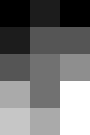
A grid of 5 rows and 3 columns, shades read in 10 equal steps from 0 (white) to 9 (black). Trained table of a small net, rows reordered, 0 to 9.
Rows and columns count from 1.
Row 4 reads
3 5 0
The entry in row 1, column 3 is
9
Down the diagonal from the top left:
9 6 4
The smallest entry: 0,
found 2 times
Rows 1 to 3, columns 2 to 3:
8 9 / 6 6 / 5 4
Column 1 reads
9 8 6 3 2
